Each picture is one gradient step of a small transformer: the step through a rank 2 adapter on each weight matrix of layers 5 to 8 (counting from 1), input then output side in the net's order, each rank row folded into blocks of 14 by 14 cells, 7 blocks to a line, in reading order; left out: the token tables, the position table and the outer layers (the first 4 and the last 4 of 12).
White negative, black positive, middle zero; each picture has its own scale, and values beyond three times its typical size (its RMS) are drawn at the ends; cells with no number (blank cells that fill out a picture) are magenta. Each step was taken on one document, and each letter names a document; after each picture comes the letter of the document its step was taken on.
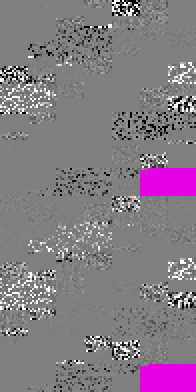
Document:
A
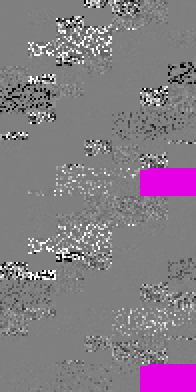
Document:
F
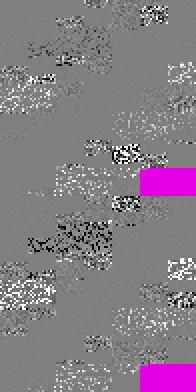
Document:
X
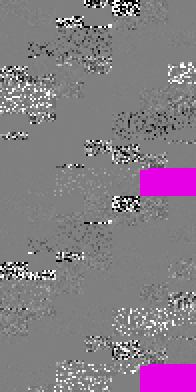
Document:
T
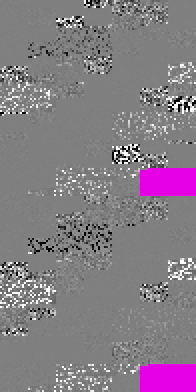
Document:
X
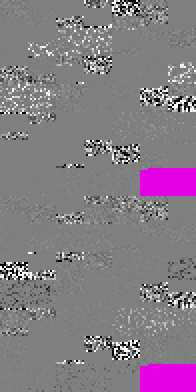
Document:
T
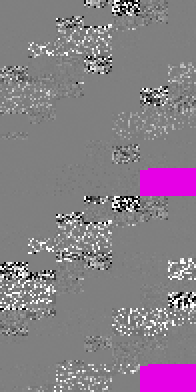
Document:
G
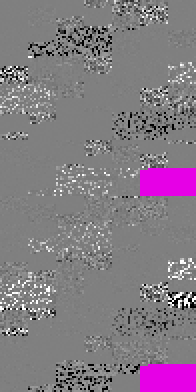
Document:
A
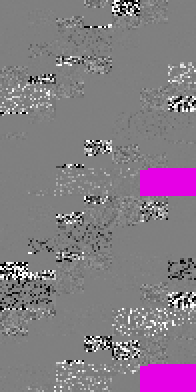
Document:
T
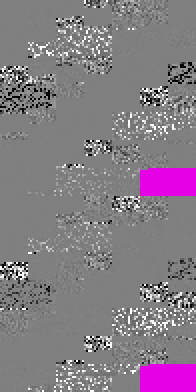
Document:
F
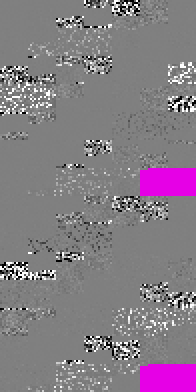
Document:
T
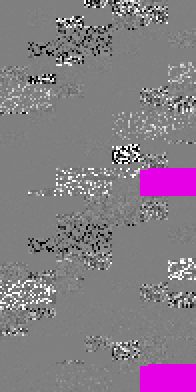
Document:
X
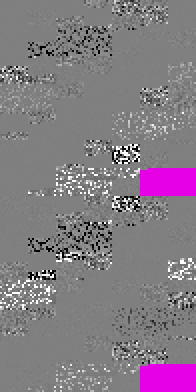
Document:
X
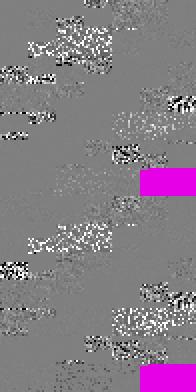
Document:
F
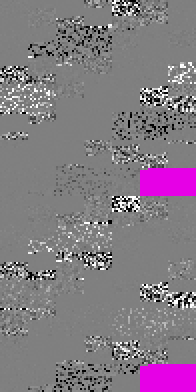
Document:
A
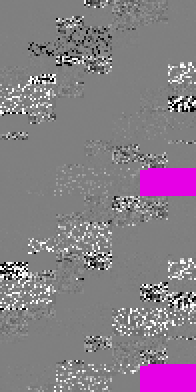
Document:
G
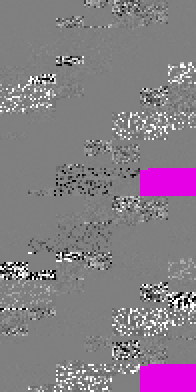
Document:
G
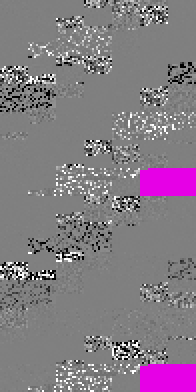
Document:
F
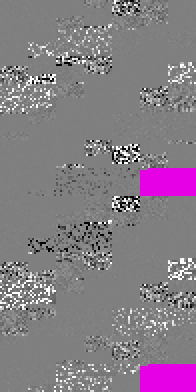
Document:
X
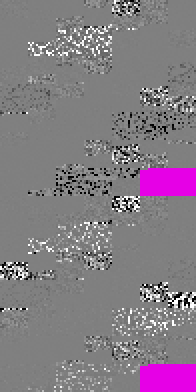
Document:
F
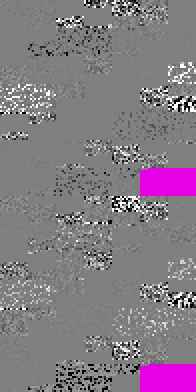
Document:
A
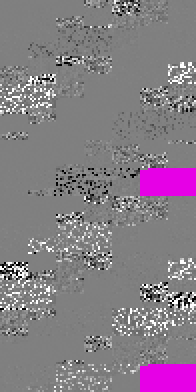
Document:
G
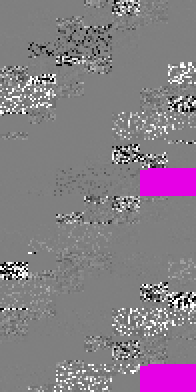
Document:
G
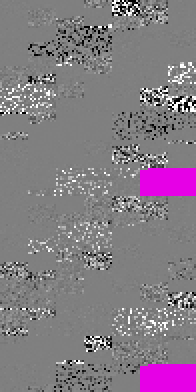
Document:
A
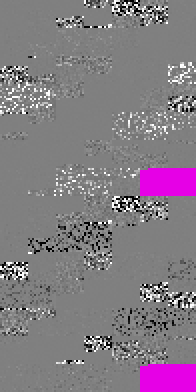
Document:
T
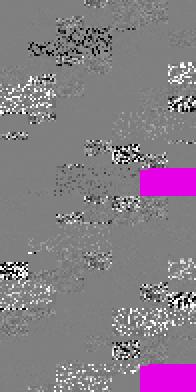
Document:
G
